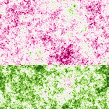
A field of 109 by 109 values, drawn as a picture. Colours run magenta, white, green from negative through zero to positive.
No regular stripes run through it. The texture is blotchy. The bottom part is higher, past a seam about 60% of the way down. Overall the values sit about 50% of the way up the scale.
